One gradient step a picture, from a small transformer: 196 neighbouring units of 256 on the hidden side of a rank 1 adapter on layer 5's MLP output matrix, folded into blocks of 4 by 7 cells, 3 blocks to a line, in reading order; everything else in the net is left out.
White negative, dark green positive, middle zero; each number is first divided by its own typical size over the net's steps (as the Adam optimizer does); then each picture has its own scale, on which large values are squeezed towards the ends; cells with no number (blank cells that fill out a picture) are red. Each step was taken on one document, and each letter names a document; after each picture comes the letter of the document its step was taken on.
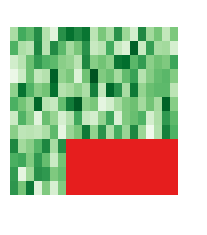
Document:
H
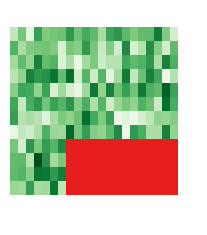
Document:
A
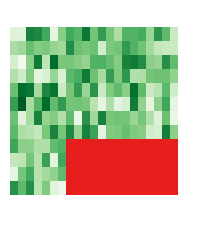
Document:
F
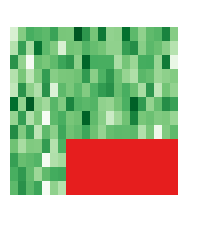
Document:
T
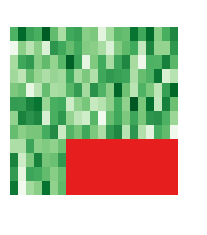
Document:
F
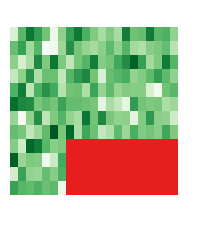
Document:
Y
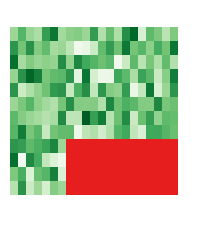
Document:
H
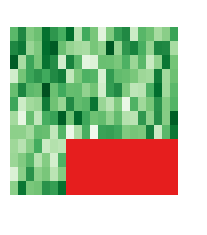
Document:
F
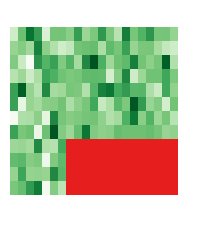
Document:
T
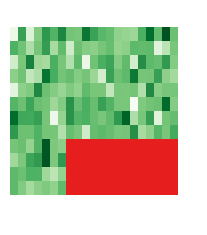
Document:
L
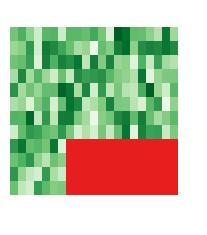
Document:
H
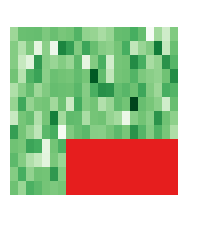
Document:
L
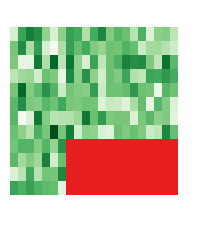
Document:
Y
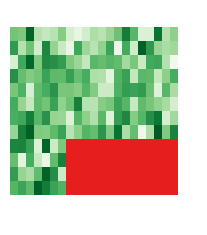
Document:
H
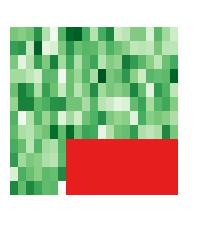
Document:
Y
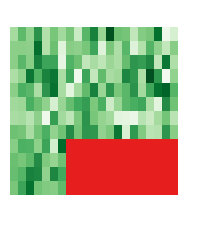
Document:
A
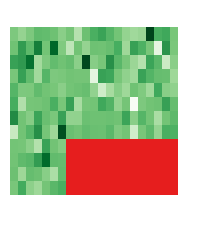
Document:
L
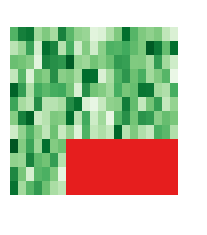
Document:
H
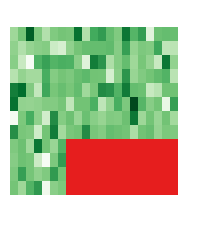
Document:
T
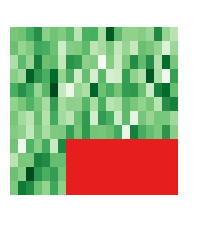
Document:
A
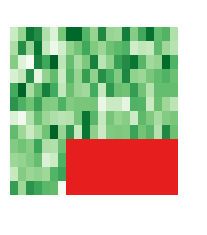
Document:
Y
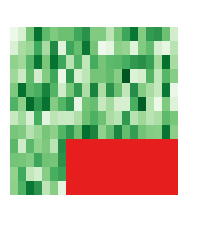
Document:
F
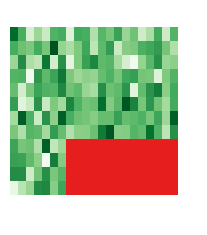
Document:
Y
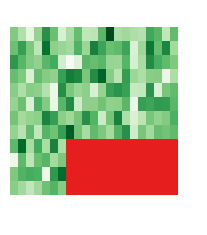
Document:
A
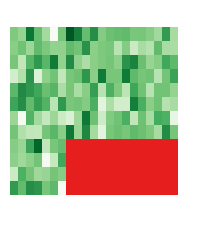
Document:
Y
